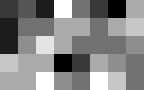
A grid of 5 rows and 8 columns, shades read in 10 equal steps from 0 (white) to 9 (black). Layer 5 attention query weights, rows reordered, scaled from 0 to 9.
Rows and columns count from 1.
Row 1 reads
7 6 8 0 5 7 9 3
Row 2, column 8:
2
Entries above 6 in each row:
4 1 1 2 0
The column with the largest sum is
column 1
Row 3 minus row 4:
6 1 -2 -6 -2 2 1 -1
